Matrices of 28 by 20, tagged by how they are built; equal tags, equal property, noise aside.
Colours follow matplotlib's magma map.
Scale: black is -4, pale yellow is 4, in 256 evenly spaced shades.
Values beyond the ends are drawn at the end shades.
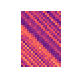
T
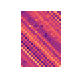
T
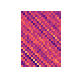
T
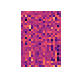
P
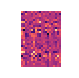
P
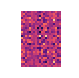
P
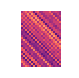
T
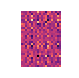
P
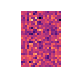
P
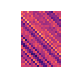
T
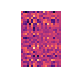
P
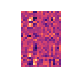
P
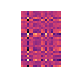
P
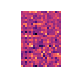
P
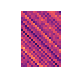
T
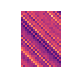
T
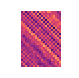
T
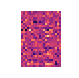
P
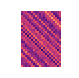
T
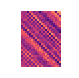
T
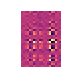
P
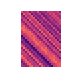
T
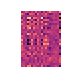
P
